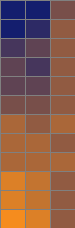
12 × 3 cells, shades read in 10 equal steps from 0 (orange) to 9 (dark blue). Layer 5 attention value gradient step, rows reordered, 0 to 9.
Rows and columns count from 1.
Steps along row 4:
up down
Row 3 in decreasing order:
7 6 4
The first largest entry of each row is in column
1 1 1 2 1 1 2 3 1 3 3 3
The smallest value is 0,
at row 12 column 1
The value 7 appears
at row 3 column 1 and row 4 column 2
